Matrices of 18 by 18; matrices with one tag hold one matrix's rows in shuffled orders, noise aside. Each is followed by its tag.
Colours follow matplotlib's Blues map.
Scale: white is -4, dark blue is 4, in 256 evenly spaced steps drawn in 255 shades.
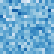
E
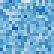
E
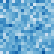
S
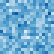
E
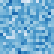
E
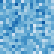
S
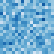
S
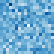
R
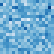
E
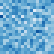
S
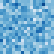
S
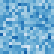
E
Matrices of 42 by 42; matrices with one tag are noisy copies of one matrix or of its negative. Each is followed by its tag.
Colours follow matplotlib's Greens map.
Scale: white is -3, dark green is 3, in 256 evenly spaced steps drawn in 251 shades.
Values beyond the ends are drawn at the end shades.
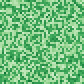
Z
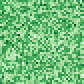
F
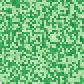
Z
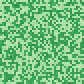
F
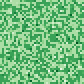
Z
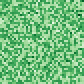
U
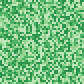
U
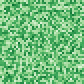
F
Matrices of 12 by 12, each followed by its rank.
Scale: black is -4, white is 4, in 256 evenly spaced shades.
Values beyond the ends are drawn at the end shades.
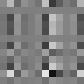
one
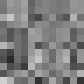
two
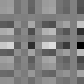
one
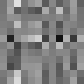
two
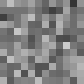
full rank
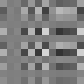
one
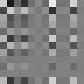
one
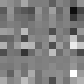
two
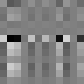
one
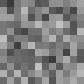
full rank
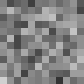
full rank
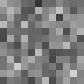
full rank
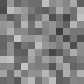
full rank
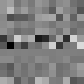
two
